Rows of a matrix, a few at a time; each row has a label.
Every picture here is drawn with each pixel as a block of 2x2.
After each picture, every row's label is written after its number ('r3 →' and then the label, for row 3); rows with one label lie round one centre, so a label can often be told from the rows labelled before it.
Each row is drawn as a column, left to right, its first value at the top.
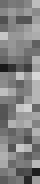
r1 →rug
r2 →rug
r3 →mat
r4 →mat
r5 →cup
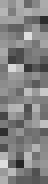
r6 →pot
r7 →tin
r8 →tin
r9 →rug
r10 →mat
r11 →rug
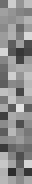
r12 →pot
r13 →cup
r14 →tin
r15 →cup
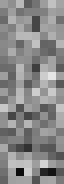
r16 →mat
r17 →pot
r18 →cup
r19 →pot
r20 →rug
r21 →cup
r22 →cup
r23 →mat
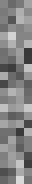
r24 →mat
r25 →rug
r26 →pot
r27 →tin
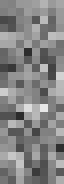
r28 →rug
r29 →rug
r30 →pot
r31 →tin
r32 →mat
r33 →tin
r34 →rug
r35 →cup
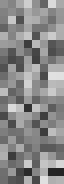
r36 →rug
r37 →tin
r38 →mat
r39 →cup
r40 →tin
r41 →pot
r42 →cup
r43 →cup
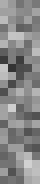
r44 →tin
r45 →mat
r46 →rug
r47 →pot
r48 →pot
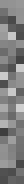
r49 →mat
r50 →rug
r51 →tin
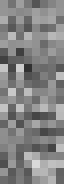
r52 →tin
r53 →rug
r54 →tin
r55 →rug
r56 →pot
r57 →pot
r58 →pot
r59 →mat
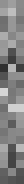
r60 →rug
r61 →tin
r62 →mat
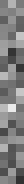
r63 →mat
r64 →tin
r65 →rug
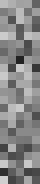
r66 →cup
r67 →mat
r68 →tin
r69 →cup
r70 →rug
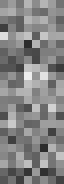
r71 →rug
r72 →mat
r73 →rug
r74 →cup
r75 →tin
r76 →cup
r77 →mat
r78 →rug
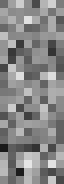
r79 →pot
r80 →tin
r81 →cup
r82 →pot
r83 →pot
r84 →mat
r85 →cup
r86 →rug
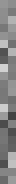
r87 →tin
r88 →pot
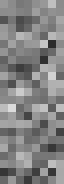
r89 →mat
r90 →mat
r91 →rug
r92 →rug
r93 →mat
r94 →tin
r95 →cup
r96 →pot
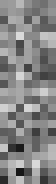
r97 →mat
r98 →pot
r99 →cup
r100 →mat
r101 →pot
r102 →rug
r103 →rug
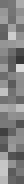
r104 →pot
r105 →mat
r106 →tin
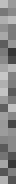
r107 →cup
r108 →tin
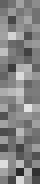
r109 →pot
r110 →rug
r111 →cup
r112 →tin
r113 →mat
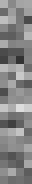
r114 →tin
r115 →tin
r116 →tin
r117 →mat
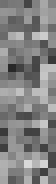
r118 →pot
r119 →rug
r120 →rug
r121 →pot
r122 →rug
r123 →cup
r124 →tin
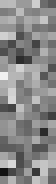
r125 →cup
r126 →cup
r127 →tin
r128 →tin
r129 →cup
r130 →pot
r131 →rug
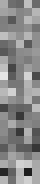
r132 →cup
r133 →rug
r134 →pot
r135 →cup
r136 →pot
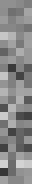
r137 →cup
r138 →mat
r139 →pot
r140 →pot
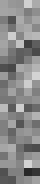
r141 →mat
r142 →rug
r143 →tin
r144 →cup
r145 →cup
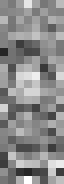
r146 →tin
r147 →rug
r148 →cup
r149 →cup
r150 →cup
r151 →rug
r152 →pot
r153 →cup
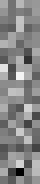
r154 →tin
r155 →rug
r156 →cup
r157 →tin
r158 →pot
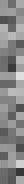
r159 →mat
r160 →rug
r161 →cup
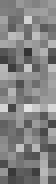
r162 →tin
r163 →rug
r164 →mat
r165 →tin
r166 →mat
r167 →pot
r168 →tin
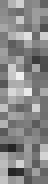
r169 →pot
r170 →cup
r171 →cup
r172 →rug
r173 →tin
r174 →rug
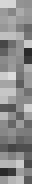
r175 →cup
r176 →cup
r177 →pot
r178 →tin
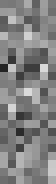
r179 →rug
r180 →tin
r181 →pot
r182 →rug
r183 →rug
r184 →tin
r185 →pot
